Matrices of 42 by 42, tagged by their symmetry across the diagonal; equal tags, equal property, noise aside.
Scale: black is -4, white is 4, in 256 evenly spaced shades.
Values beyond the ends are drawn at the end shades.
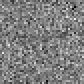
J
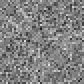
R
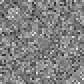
R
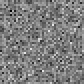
R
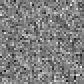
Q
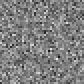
Q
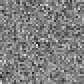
J
